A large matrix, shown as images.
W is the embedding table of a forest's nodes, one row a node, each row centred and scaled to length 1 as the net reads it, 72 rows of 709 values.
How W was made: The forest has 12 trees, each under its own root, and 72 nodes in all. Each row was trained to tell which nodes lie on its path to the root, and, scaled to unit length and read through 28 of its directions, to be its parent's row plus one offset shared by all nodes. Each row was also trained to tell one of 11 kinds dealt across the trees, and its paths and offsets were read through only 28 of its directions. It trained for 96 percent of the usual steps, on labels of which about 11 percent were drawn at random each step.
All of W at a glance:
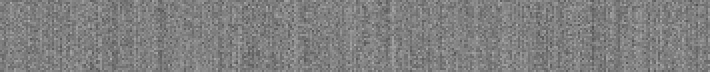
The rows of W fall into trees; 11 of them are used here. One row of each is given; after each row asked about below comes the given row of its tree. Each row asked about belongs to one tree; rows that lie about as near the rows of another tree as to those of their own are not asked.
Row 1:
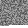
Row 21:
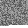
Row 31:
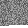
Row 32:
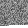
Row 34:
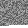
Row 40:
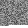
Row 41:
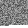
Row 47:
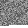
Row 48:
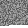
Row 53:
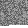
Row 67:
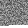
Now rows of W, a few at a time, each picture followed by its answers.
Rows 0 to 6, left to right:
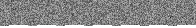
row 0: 1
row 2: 34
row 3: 47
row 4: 47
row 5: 31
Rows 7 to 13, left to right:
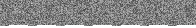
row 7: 41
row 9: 40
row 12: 34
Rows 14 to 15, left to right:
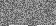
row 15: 67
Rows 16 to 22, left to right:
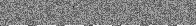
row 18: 40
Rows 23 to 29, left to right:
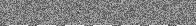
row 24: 48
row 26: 1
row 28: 41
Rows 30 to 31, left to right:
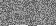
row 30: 34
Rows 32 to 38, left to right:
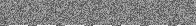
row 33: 41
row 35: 48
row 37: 67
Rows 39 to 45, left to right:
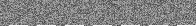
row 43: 41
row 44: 67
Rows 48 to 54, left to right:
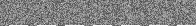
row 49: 40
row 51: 21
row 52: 53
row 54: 41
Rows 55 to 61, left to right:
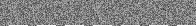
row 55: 40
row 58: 40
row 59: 47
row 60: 41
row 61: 53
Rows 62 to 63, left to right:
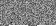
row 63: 1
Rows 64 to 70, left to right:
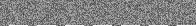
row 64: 40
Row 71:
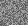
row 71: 21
